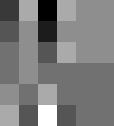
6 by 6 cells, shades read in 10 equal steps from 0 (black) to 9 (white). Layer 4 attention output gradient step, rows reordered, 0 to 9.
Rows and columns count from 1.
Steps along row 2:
up down up same same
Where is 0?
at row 1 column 3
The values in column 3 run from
0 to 9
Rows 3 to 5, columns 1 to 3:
4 5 3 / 4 5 4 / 5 4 6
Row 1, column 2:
6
